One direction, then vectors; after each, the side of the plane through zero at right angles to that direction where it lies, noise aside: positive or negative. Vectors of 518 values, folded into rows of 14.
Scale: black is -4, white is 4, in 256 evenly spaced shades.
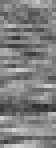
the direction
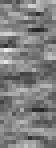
positive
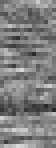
positive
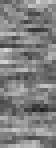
positive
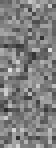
positive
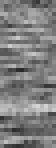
negative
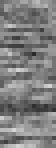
positive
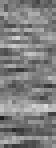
negative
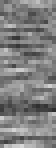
positive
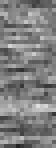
negative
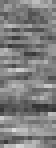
positive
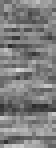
positive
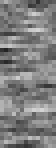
negative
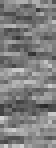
positive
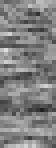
positive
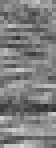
positive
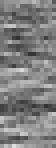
positive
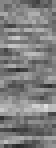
negative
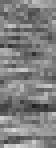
positive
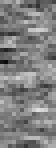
negative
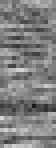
positive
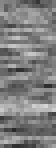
negative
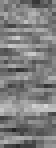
negative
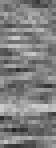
negative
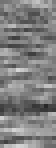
positive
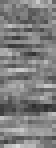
positive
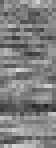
positive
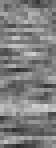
negative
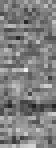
positive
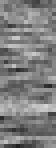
negative
